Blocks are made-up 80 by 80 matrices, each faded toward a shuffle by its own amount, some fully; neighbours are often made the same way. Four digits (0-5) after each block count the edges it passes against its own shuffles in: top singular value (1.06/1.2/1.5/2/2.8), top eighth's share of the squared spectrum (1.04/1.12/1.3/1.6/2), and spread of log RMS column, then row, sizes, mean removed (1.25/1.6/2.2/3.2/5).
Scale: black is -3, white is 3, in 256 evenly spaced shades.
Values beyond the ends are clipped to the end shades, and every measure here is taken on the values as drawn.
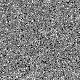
0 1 0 0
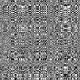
5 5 4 4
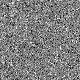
1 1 0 0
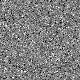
1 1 0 0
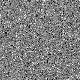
0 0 0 0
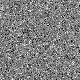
0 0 0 0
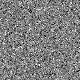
2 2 0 0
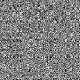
4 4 2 2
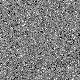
0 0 0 0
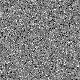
0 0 0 0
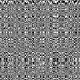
5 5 4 4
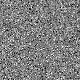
2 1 0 0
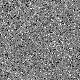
1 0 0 0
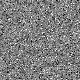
1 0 0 0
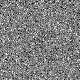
2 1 0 0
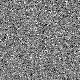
2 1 0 0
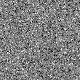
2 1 0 0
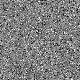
1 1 0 0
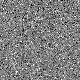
0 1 0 0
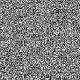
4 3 2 2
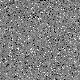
1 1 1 0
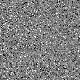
3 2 1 0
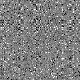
4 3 2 2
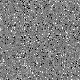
3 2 1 1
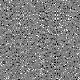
4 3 1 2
